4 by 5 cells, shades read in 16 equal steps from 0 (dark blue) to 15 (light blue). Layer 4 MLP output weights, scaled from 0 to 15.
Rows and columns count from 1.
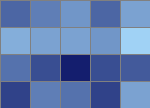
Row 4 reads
3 8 7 3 11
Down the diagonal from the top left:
6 11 0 3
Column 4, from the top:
6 10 4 3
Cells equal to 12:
1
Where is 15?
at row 2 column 5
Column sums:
28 31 28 23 42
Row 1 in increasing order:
6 6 8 10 11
